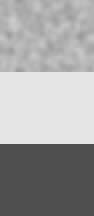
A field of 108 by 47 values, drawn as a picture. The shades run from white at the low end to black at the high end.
The table splits into 3 rows of 1 panel. Panel 1,1: low, blotchy, faint in contrast. Panel 2,1: very low, flat. Panel 3,1: high, flat.
